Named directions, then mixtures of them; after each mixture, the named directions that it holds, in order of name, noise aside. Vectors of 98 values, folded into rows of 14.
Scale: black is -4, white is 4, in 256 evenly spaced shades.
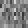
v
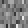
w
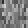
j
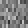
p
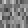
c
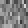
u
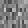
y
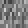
c, w, y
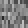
c, j, p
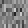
v, w, y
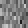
p, u, v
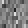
j, v, w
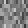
j, u, v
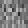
y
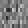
c, y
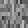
c, j, p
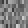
p, w, y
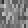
j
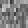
c, v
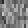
j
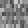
c, j, v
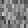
j, p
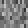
j, u
